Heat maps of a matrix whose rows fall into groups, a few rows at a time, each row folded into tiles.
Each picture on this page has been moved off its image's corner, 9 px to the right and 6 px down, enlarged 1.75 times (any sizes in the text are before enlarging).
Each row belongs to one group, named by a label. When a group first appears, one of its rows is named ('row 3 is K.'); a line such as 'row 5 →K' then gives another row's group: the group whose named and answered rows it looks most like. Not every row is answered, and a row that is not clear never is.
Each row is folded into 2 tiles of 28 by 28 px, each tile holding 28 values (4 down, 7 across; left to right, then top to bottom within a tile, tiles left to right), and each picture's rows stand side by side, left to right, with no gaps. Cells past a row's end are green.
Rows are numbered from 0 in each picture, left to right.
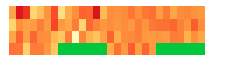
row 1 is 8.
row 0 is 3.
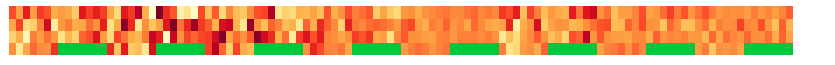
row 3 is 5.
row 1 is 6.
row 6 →3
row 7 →8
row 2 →5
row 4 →3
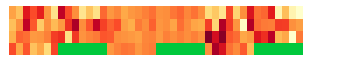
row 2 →5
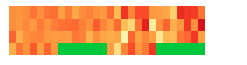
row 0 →8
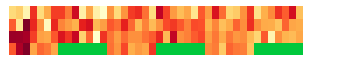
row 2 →3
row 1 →6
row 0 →5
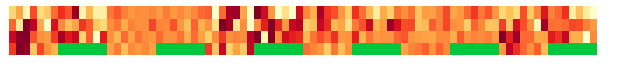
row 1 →8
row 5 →5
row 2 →6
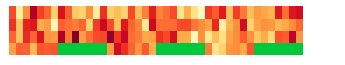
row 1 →5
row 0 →6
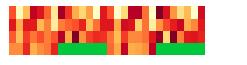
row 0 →6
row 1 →6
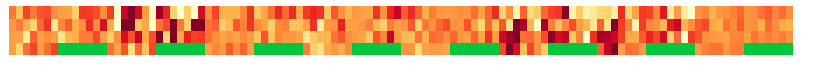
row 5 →5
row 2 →3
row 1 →6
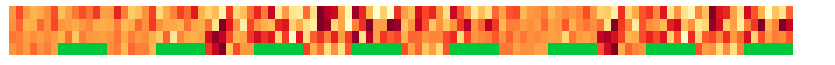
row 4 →6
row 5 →3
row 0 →3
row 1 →3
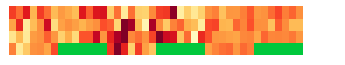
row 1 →5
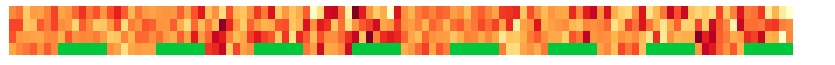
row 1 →8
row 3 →6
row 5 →8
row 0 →3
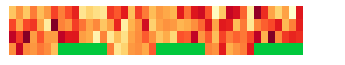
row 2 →6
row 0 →5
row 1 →8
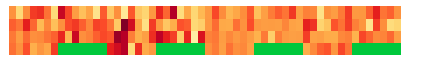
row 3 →3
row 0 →6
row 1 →5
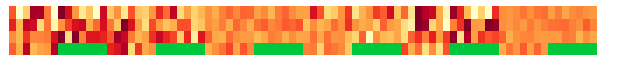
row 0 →6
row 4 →6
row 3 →3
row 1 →5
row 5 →8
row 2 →8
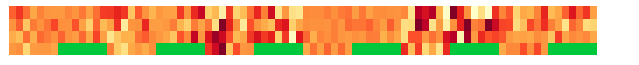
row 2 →5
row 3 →8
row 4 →6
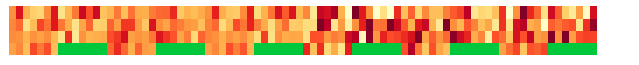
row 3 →6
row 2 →3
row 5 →6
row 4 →5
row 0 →3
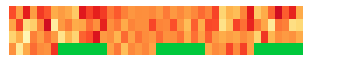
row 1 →8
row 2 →3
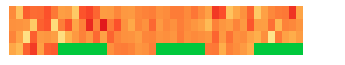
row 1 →3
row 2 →3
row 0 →8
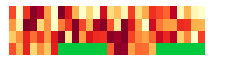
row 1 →5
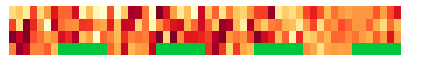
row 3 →8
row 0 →5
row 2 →5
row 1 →6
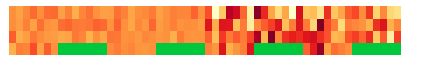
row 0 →8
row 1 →3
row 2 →6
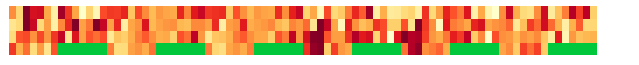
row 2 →8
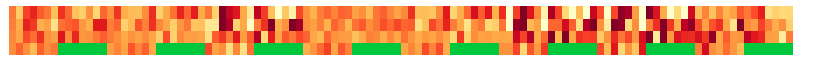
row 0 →6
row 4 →3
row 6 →6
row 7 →5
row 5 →6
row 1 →3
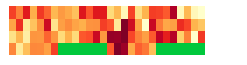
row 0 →8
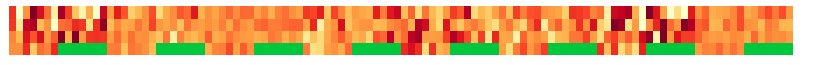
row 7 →3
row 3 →8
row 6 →6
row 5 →8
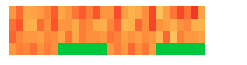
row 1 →3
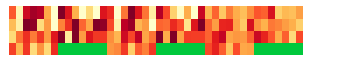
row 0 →6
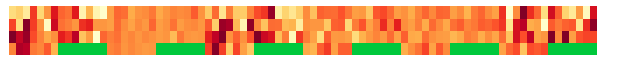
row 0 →5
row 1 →3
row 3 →8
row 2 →5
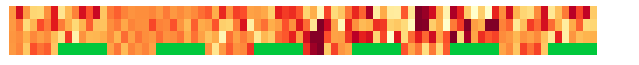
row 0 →3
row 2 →8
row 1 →8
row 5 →3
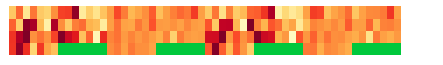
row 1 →3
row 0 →5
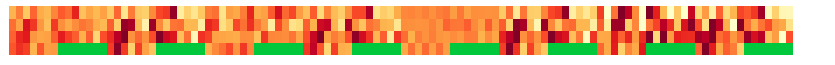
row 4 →8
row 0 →5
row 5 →5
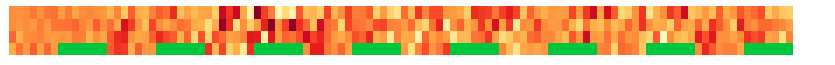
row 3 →5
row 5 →8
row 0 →8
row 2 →6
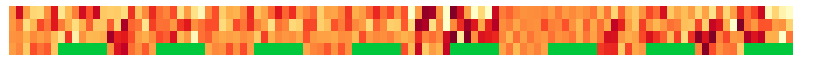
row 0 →3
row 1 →5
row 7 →5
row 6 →5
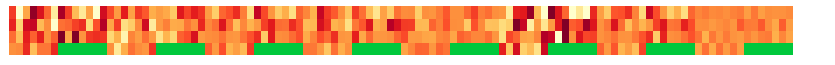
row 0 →6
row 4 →3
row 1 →8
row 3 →6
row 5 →6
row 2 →6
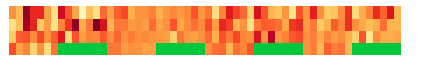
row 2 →6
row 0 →6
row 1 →3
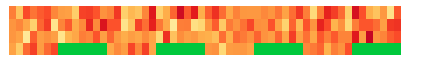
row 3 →6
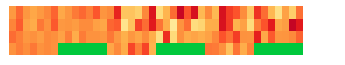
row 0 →3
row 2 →6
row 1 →3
